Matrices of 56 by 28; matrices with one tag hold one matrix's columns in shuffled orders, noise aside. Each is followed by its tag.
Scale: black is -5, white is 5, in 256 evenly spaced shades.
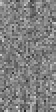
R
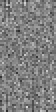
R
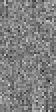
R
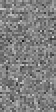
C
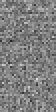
C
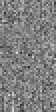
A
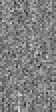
A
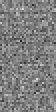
C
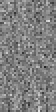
A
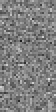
C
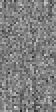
R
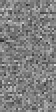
C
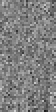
R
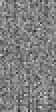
R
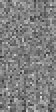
R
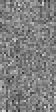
R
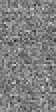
C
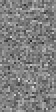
C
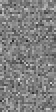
C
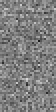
C
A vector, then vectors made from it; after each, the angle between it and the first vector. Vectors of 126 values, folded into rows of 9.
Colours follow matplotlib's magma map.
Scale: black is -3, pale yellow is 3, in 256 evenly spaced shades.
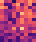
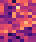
partly aligned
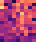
nearly parallel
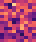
partly aligned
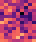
partly opposed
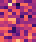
partly opposed
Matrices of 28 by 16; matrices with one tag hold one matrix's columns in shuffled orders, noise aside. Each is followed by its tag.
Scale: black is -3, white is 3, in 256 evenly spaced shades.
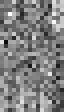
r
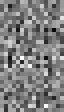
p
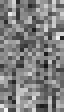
r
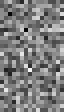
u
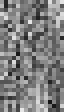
r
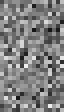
p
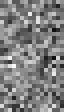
p
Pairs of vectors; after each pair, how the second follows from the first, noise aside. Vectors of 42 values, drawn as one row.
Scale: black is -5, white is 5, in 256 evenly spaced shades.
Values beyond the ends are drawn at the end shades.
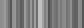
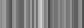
copied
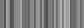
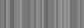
shrunk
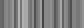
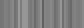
shrunk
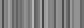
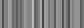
copied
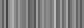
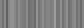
shrunk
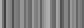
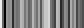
scaled up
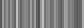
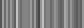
copied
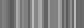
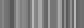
copied
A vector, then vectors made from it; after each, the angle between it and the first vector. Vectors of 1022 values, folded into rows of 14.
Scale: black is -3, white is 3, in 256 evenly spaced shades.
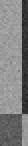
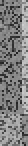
partly opposed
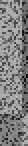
partly aligned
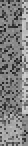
partly opposed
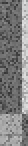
nearly opposite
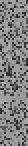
orthogonal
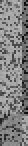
partly aligned
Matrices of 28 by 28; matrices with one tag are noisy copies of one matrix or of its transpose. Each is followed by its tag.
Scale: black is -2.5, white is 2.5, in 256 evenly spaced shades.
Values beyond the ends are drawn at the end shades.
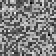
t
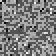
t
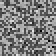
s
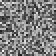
t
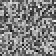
t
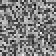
s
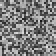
s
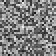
s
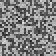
s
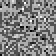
t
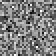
t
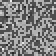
t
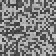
t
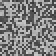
t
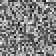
s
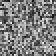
t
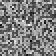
t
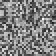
t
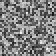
s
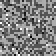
s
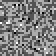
t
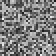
t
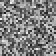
s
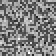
s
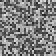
s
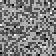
t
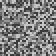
t
